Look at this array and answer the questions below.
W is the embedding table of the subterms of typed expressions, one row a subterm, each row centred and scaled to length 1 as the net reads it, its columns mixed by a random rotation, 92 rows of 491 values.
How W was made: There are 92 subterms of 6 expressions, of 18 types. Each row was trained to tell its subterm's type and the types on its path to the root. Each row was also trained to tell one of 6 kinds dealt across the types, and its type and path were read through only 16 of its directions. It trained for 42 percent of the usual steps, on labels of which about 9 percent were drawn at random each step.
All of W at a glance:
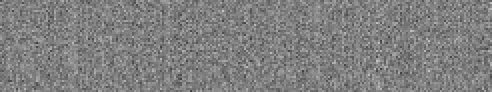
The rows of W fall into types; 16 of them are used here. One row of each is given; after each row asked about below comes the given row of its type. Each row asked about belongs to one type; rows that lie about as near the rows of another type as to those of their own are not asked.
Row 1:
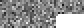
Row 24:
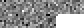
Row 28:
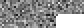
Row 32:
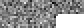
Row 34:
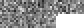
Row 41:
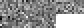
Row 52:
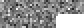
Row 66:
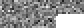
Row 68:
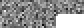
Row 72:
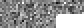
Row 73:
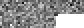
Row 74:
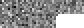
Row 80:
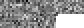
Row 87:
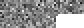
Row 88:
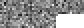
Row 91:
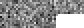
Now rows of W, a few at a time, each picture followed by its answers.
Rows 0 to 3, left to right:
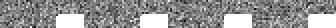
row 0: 88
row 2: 32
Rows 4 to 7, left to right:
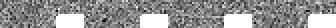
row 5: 41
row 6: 73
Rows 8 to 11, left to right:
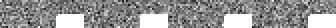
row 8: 32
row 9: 72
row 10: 80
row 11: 66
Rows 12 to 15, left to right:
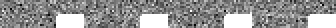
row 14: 74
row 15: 73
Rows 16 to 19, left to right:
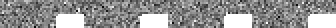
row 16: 1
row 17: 68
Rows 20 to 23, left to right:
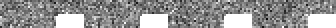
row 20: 73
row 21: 32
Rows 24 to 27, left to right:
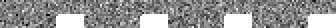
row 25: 74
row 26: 52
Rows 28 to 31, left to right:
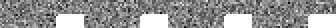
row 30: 80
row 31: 1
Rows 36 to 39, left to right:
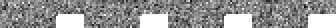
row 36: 66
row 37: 72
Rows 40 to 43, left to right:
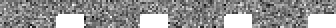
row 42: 88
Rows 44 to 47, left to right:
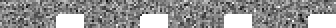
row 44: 24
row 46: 52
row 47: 66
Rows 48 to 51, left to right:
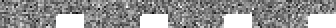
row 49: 66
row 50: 80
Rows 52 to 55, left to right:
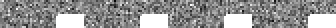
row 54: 68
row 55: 41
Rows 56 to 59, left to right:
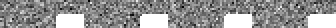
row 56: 24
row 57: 28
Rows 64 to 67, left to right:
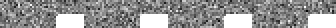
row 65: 41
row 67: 87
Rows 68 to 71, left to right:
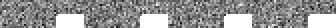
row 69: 68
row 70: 68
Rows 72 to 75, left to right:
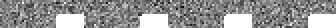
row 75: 24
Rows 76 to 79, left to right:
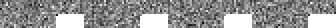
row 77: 24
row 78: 74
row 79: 28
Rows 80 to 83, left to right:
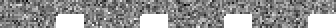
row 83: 72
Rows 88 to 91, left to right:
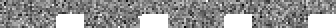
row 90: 80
